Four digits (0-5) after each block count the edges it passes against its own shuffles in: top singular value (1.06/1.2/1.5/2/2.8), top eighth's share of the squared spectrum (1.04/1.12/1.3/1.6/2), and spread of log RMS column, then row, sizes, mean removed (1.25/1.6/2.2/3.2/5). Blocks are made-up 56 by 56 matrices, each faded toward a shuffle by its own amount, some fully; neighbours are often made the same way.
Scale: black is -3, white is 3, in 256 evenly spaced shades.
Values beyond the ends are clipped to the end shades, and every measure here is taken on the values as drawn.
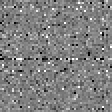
2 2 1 2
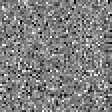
3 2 0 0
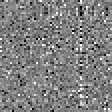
3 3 1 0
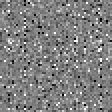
1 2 2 1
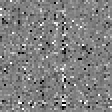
2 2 2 1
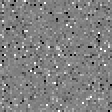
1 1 0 0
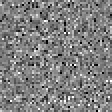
3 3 1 1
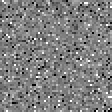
2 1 0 0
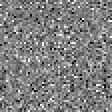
3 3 1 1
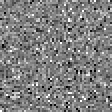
3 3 1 1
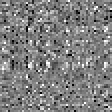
4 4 2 2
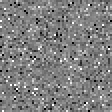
0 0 0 0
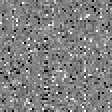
3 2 1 0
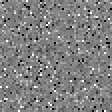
0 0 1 0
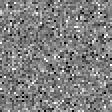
0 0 0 0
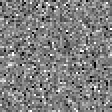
0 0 0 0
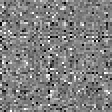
4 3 2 2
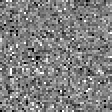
3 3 1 1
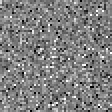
0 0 0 0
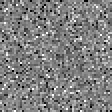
0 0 0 0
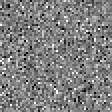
2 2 0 0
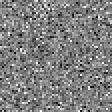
0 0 0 0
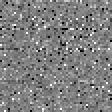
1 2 0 1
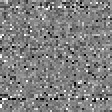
2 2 0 2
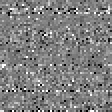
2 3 0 3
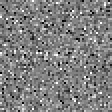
1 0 0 0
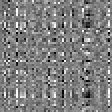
5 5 4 3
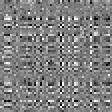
5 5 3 4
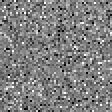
1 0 0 0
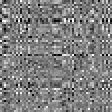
5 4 3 3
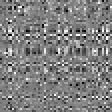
5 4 3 3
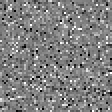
1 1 0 0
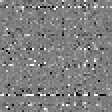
3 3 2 3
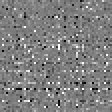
2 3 2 3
